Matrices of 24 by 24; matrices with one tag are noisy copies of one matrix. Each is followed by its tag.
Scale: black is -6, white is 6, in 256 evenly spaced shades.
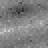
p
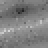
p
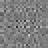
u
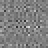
u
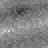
p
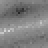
p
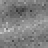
p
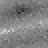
p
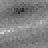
p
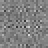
u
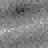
p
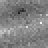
p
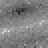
p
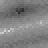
p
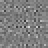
u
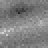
p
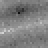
p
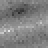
p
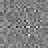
u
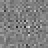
u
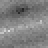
p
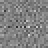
u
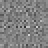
u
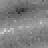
p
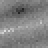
p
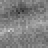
p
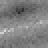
p
